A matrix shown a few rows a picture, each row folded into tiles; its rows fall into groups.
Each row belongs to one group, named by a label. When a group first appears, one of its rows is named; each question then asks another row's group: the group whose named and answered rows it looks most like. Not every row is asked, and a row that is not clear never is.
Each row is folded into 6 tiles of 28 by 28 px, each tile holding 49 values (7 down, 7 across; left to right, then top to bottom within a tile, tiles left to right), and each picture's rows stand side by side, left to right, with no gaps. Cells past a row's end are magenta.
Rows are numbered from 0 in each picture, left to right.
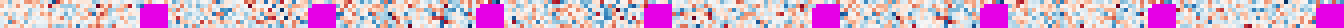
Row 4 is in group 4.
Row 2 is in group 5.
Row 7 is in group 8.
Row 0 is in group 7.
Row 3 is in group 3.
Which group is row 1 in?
7
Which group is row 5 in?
5
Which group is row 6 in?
5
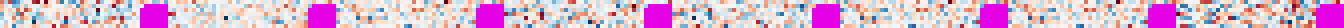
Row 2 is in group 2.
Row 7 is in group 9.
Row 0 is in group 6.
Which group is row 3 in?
4
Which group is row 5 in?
2
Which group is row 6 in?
2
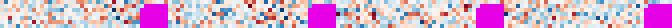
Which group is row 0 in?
7
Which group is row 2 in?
4
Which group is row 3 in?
6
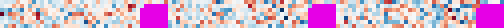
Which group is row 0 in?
4
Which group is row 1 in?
7
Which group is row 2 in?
3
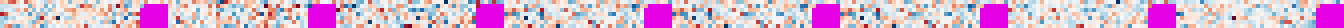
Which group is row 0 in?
9
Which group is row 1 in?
7
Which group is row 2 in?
8
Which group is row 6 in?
8
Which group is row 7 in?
5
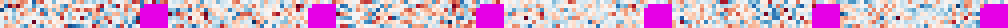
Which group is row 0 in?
2
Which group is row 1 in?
4
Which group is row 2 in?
9
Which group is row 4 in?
3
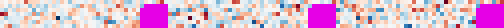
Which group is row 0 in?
9
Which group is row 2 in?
2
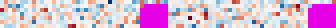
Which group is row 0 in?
8
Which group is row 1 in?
4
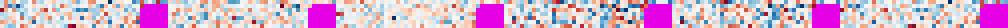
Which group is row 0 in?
8
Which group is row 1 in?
6
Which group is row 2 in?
9
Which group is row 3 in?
3
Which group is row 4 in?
3
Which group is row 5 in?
8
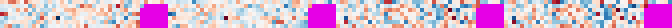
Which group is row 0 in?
9
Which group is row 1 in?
5
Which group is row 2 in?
3
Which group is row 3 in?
3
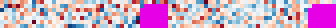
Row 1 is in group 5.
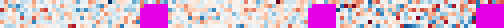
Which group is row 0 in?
8
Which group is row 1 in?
2
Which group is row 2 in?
2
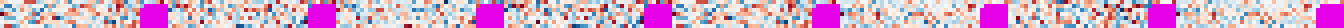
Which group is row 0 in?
9
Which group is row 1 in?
2
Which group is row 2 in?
8
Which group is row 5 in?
4
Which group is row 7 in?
4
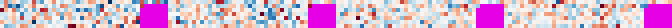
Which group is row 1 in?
3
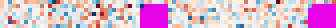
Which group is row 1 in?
2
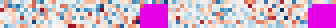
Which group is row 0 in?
8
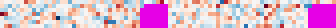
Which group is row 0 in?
9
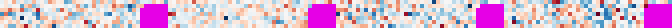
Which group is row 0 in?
6
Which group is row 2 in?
6
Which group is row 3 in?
3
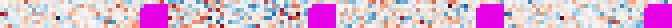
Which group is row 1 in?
5
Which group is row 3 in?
5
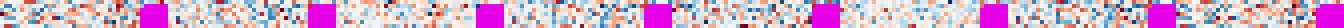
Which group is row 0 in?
9
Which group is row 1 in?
3
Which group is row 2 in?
7
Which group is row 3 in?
3
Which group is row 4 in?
8
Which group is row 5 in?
8
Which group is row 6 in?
3
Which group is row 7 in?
9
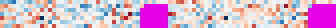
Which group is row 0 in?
5
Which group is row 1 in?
9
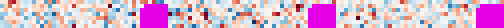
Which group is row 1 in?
4
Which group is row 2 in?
4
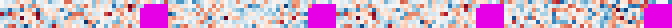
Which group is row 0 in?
4
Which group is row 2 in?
4
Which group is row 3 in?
3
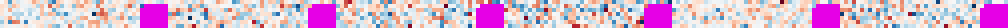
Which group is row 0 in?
7
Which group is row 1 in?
6
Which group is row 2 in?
5
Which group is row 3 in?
8
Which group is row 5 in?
6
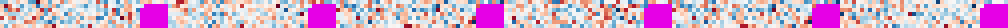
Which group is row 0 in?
5
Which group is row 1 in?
5
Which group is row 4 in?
8
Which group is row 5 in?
6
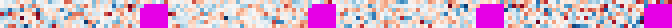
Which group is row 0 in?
4
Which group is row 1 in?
9
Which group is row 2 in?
6
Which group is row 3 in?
2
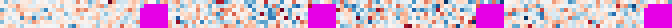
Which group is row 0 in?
2
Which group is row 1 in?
3
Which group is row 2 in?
8
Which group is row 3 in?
6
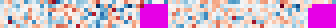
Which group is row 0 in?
3
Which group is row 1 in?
6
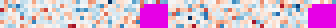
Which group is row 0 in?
8
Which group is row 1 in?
6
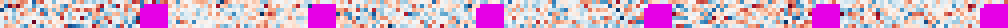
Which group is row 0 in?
2
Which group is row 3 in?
7
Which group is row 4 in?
9
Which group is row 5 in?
4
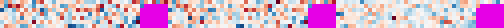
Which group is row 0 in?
2
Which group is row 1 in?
2
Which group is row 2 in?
5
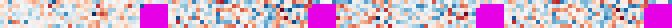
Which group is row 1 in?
3
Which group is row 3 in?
3
